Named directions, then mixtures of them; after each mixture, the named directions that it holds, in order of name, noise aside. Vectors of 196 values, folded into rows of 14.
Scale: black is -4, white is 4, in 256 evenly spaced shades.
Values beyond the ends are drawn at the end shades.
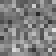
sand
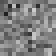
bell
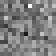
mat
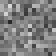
bell, sand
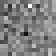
bell, mat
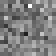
mat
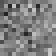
bell, mat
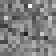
mat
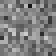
mat, sand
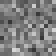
sand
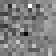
bell, mat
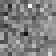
bell, mat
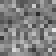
sand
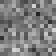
sand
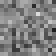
sand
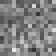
sand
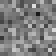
sand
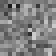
bell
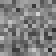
sand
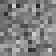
bell, sand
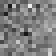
bell, mat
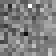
bell, mat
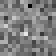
mat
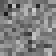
bell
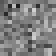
bell
